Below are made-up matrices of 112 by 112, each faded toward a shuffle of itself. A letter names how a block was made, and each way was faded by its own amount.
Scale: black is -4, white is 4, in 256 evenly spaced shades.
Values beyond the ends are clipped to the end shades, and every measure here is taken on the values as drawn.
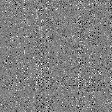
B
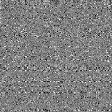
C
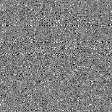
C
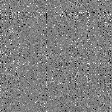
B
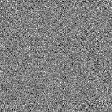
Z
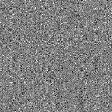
Z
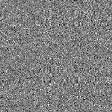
Z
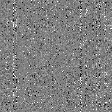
B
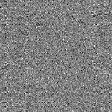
Z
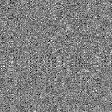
Z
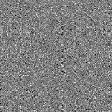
Z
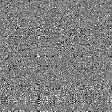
C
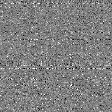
C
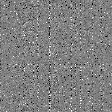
B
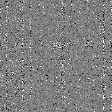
B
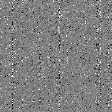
B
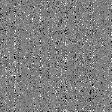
B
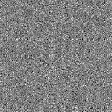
Z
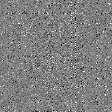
B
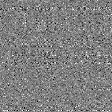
C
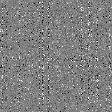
B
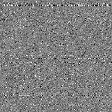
C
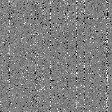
B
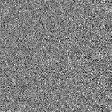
Z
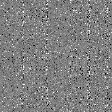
B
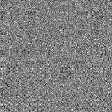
Z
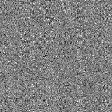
Z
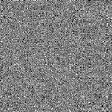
Z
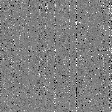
B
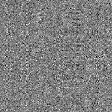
Z
